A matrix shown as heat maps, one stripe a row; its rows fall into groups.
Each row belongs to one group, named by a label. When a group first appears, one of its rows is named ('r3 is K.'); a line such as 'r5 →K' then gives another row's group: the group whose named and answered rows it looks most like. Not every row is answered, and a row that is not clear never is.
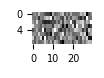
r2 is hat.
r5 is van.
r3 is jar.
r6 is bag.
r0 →van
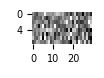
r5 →bag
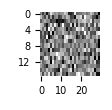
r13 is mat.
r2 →hat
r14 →van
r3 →mat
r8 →bag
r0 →mat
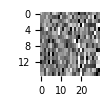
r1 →van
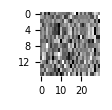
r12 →mat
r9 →van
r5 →van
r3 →hat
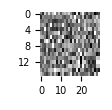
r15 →mat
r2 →hat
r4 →hat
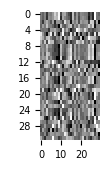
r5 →mat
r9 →van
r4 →jar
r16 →van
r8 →van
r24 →van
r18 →jar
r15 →bag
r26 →mat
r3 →van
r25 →van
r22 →van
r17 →van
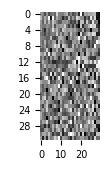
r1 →bag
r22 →van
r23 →bag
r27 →van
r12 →hat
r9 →bag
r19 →mat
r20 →jar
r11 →jar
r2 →bag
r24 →van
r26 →mat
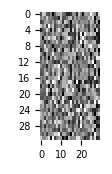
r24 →jar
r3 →bag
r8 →hat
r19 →bag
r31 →bag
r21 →jar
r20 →bag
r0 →hat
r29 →van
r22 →mat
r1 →van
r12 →van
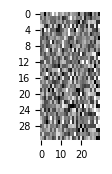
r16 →mat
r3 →mat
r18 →bag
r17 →van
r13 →van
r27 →mat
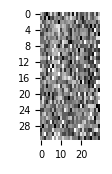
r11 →bag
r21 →hat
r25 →hat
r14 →bag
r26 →van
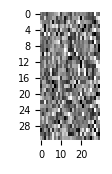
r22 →jar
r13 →jar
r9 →mat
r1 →jar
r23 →hat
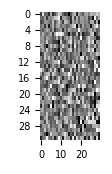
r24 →mat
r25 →van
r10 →jar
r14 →mat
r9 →van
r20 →van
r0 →hat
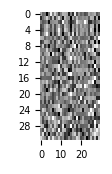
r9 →van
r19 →mat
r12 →van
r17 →van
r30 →hat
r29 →jar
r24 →hat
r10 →bag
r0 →mat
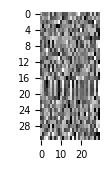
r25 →bag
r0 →bag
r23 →hat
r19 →mat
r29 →mat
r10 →van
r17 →mat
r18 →mat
